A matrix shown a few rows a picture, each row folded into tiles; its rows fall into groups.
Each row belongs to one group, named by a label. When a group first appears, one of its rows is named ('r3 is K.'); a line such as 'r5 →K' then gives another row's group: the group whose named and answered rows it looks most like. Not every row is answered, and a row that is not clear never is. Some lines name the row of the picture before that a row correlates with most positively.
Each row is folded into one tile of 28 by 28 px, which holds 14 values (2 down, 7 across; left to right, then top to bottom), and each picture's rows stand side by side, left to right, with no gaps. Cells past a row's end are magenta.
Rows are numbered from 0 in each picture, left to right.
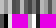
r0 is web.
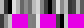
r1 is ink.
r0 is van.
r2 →web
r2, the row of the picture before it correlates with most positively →0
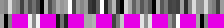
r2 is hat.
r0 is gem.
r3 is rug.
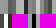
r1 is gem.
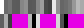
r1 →gem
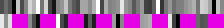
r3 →hat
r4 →gem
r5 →rug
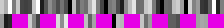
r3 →ink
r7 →rug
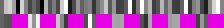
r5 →web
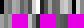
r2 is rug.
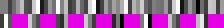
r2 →web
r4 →hat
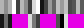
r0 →hat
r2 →web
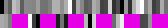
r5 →web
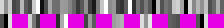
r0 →web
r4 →rug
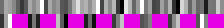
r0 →ink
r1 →hat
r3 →hat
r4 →van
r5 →web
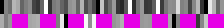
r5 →rug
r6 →gem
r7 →van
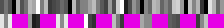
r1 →gem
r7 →van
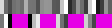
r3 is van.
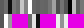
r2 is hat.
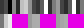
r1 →rug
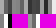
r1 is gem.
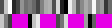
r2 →van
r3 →gem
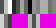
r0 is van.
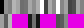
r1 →hat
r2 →web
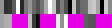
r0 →rug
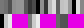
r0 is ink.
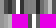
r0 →rug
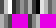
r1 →van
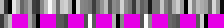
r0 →van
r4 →gem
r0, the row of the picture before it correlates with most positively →1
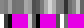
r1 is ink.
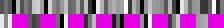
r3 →van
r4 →hat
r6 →van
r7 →rug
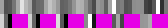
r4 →web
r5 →rug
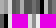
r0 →web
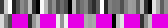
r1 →van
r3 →rug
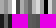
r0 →hat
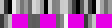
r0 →van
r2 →ink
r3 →van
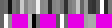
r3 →rug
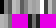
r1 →hat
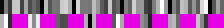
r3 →gem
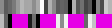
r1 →hat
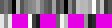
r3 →gem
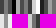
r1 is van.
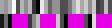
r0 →hat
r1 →van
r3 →web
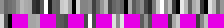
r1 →rug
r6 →van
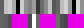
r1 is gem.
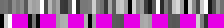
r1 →hat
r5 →rug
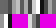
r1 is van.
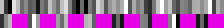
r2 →ink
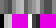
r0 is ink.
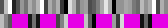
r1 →hat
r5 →hat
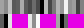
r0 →web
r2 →gem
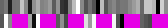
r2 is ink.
